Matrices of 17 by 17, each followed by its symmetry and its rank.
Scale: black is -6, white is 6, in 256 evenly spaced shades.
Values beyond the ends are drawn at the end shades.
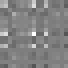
symmetric, rank two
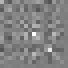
symmetric, rank three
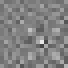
symmetric, rank three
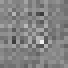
symmetric, rank three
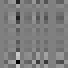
neither, rank one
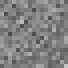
symmetric, full rank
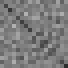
symmetric, full rank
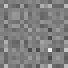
symmetric, rank two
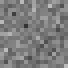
symmetric, full rank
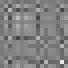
symmetric, rank two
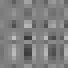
neither, rank one
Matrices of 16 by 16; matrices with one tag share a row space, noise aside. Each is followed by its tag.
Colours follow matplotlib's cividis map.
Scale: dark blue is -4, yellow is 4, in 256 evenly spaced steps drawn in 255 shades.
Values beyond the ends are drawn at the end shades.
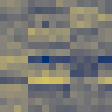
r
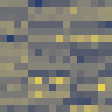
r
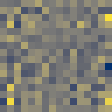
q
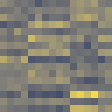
r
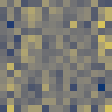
q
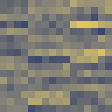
r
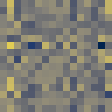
q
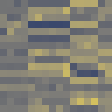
r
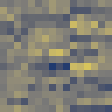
r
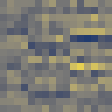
r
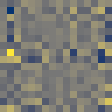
q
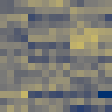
r
